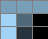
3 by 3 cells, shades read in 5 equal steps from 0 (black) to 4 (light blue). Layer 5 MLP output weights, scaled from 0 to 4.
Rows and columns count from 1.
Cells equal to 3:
3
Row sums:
9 6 5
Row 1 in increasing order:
3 3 3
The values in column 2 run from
1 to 3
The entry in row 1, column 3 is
3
